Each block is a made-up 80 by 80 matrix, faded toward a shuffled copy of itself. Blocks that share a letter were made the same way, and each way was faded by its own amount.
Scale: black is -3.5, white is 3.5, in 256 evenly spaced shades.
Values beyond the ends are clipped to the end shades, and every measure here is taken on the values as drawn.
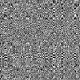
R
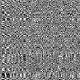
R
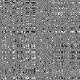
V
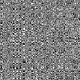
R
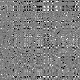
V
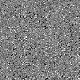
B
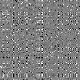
V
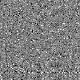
B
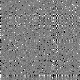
V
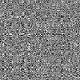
R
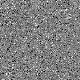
B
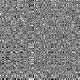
R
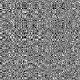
R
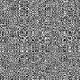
R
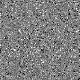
B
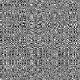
R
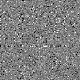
B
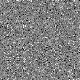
B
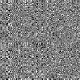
R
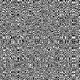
R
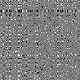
V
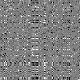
V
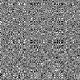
R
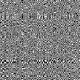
R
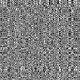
R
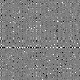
V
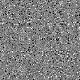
B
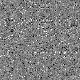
B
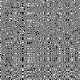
V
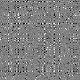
V
